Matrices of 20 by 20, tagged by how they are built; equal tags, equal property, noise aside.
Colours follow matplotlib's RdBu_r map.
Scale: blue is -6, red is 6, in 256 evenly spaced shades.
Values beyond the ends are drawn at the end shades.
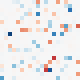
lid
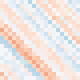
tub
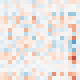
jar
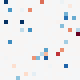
lid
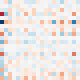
jar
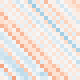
tub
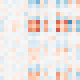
jar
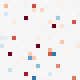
lid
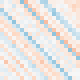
tub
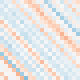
tub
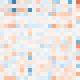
jar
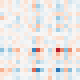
jar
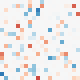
lid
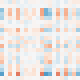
jar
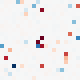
lid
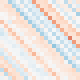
tub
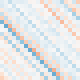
tub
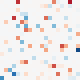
lid
